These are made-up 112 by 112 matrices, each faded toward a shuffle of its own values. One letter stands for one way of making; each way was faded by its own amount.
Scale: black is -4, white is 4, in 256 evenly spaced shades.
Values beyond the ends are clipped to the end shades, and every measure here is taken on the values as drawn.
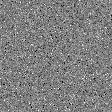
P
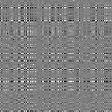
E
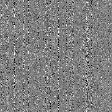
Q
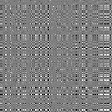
E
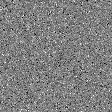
P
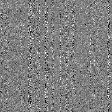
Q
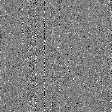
Q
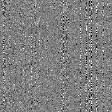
Q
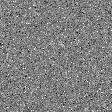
P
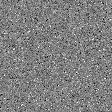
P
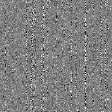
Q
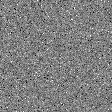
P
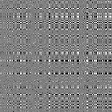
E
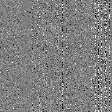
Q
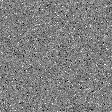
P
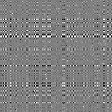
E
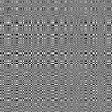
E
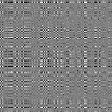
E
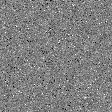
P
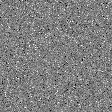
P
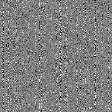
Q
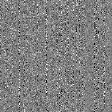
Q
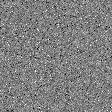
P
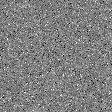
P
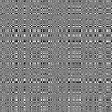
E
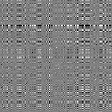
E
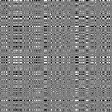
E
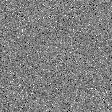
P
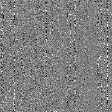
Q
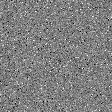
P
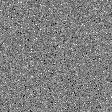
P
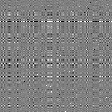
E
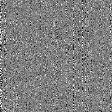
Q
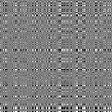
E
